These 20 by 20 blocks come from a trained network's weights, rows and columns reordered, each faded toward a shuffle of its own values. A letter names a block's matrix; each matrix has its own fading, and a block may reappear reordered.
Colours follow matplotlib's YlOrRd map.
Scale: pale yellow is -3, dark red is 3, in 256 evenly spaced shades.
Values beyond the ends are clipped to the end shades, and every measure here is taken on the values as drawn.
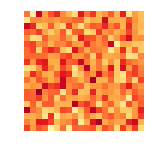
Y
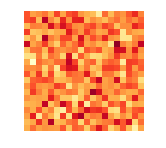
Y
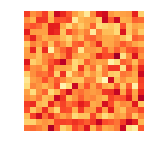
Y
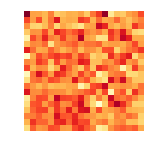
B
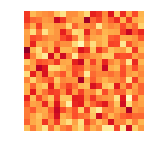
B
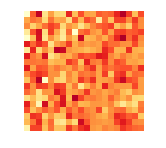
B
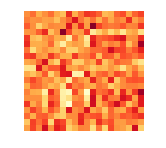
B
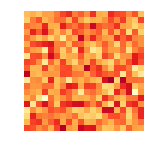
B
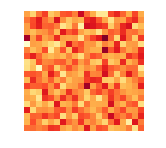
B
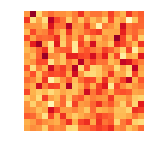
Y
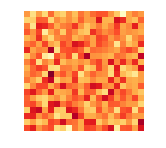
Y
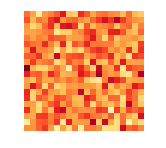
Y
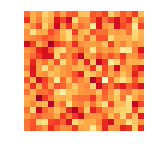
Y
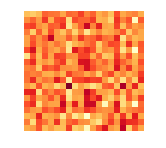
B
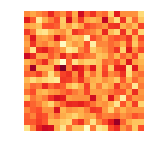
B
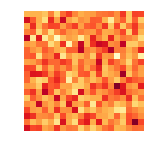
Y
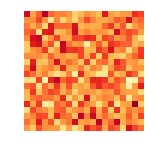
Y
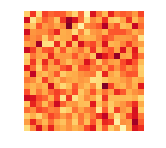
Y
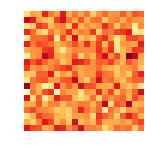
B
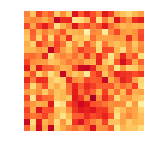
B
